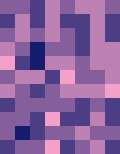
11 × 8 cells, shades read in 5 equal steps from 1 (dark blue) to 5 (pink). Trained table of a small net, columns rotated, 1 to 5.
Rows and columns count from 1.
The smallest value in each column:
2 1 1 2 2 2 3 2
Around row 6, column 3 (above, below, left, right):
1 2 4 2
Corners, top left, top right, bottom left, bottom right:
3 3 2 2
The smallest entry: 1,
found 3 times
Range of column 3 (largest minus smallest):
3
